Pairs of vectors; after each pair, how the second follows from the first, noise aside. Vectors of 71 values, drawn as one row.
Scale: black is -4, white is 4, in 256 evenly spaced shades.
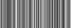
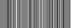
partly zeroed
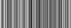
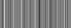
partly zeroed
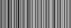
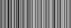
copied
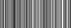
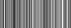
copied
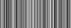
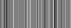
partly zeroed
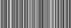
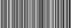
copied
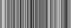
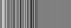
partly zeroed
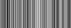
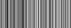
sign-scrambled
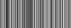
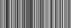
copied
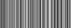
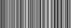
copied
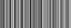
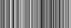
sign-scrambled
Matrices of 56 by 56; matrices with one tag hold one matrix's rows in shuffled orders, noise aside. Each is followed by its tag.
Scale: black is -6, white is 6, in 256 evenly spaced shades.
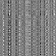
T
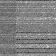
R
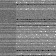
R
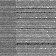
R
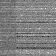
R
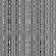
T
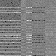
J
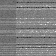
R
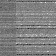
R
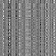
T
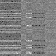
J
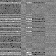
J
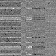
J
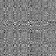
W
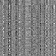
T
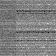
R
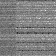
R
